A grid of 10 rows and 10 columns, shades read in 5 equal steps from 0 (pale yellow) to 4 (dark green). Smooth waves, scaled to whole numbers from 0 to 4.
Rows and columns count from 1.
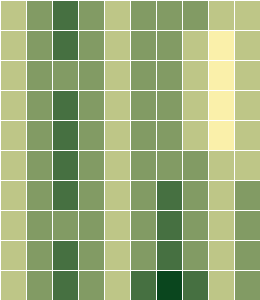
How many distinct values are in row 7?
3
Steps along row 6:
up up down down up same same down same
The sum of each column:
10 20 28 20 10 21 25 17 6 14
